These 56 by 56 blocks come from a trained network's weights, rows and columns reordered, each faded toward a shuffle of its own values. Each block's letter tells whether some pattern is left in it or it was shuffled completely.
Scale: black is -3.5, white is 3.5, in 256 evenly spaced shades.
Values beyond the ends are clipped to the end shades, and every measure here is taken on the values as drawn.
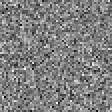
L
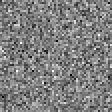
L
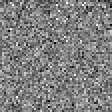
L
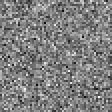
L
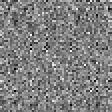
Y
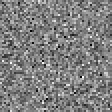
L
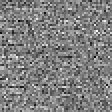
Y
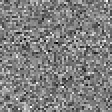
Y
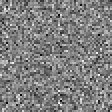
Y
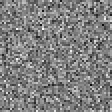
L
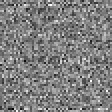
Y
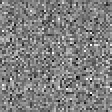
Y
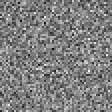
Y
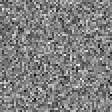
L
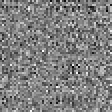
Y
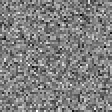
Y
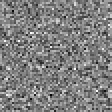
Y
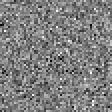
L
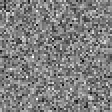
L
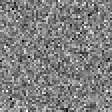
L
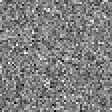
L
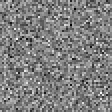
Y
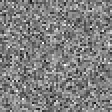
L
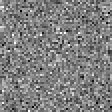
L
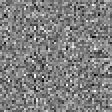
Y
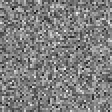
L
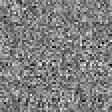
Y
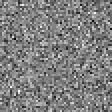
L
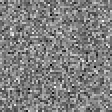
L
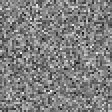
L
